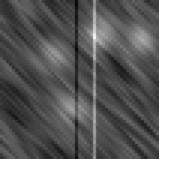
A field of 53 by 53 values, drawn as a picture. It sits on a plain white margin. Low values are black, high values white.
Odd lines: columns 26 and 32. Bumps: four. Average level on the scale: 30%. Histogram: skewed, a long tail of high values.
